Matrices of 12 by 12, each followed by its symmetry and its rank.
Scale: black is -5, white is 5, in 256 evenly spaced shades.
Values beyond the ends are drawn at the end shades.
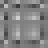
symmetric, rank one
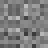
neither, rank two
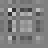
symmetric, rank one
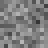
neither, full rank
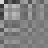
symmetric, rank one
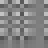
neither, rank one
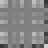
symmetric, rank one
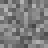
neither, full rank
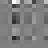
neither, rank one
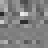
neither, rank two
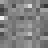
neither, rank two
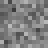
neither, full rank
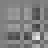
symmetric, rank one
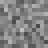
neither, full rank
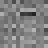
neither, rank two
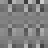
neither, rank one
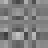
neither, rank one
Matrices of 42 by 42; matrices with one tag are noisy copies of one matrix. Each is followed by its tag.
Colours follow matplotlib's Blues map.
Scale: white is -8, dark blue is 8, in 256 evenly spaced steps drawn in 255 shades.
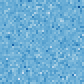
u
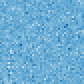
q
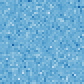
u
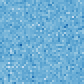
q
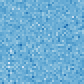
q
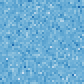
u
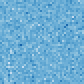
q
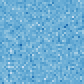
q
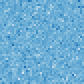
u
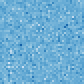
q
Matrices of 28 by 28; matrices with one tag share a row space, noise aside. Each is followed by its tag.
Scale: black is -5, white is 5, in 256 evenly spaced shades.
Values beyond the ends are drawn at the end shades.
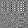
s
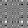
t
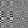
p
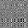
s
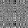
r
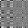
p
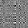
r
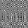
s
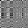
p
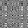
t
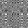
t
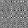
s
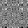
t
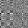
p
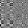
p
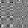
p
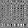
s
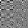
p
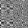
p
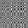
s
